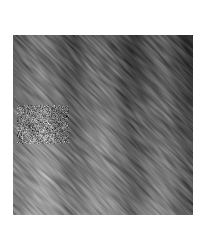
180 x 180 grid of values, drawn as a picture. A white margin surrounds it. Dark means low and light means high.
No row or column stands out. There is an overall slope up to the bottom left. In the middle left lies a patch that is rougher than the rest. Stripes running up and down repeat 3 times from left to right.
